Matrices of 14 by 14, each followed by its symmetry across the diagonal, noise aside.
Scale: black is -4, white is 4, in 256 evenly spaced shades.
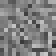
antisymmetric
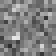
neither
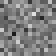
antisymmetric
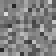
antisymmetric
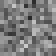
neither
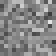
neither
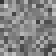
symmetric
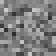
neither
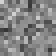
symmetric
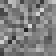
antisymmetric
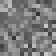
symmetric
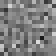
antisymmetric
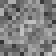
symmetric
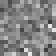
symmetric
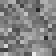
neither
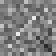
symmetric
